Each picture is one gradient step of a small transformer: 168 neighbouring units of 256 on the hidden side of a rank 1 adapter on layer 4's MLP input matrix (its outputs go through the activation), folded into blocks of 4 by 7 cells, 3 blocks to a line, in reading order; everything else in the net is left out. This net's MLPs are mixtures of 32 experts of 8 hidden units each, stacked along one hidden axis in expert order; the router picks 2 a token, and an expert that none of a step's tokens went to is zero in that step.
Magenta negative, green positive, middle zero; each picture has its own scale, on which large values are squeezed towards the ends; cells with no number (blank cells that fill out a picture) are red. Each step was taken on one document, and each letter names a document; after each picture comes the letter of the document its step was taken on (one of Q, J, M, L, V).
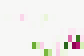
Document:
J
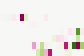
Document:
J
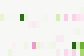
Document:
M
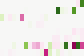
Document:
J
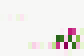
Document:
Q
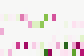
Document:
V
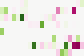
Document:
M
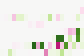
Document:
Q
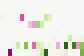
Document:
V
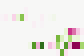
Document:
M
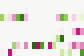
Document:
Q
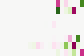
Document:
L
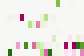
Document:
V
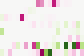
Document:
V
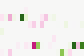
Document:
M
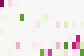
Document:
V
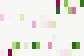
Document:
L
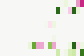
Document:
L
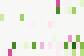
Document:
L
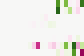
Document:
L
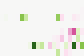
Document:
Q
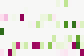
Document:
V
